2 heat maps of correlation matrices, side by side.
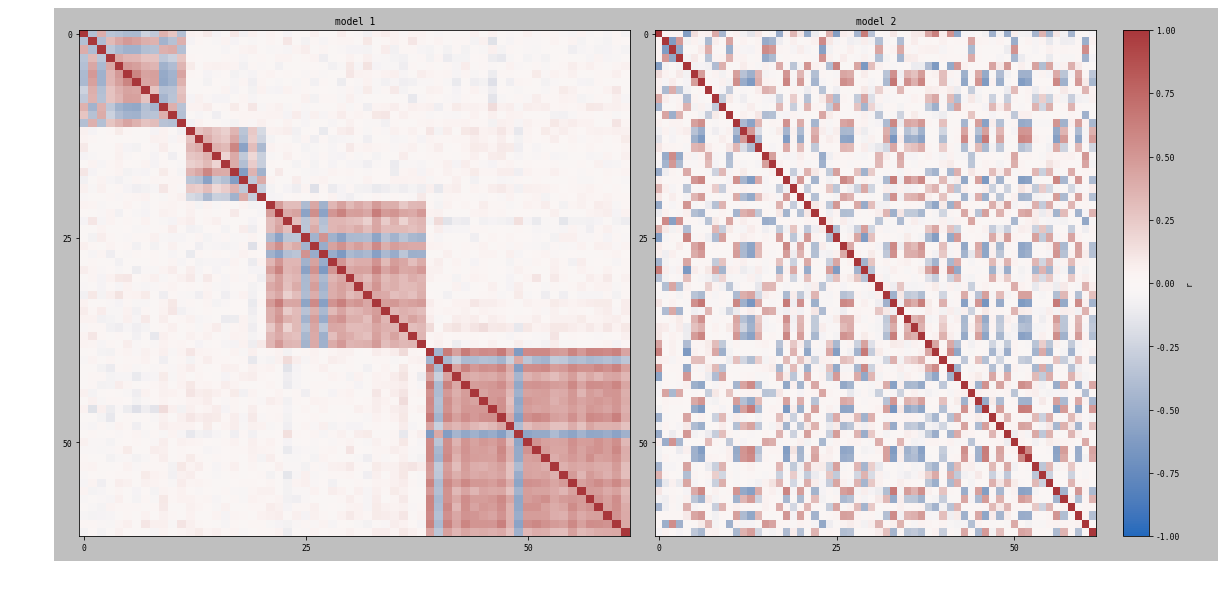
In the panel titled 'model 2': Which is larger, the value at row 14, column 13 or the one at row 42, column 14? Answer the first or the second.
the second
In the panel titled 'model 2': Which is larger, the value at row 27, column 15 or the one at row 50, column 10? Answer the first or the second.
the first
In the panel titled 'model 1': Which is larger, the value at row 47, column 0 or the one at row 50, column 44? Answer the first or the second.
the second
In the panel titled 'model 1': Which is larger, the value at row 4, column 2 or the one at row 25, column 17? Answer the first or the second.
the second
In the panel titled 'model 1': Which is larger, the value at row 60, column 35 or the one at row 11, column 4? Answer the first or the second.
the second
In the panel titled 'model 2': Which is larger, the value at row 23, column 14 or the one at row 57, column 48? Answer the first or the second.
the second
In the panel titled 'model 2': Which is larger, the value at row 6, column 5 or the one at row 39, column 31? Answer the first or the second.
the first
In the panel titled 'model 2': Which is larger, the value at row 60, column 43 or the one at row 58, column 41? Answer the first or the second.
the first
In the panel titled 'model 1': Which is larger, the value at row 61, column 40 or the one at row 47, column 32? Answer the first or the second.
the second
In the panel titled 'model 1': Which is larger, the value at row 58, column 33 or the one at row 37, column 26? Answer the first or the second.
the second
